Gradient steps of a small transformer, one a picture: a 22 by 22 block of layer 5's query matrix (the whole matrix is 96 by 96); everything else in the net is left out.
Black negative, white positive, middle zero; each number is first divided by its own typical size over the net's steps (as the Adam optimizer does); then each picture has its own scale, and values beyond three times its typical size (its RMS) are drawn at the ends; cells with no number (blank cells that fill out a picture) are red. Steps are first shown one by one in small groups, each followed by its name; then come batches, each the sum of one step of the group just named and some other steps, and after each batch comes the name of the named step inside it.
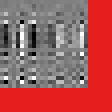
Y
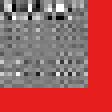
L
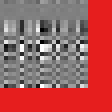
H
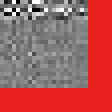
L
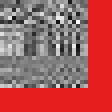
Y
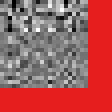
L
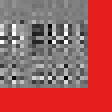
Y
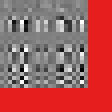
L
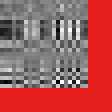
L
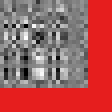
L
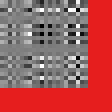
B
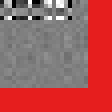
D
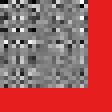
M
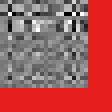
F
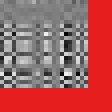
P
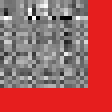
P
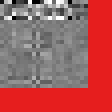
D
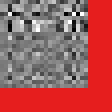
F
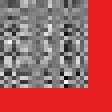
P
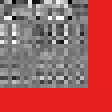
D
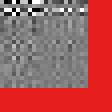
M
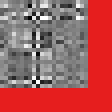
B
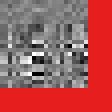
F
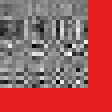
P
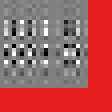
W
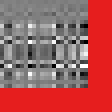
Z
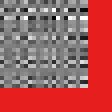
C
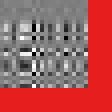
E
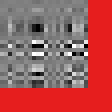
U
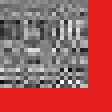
W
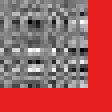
C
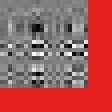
U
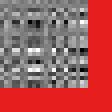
W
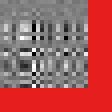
E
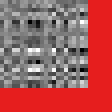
W
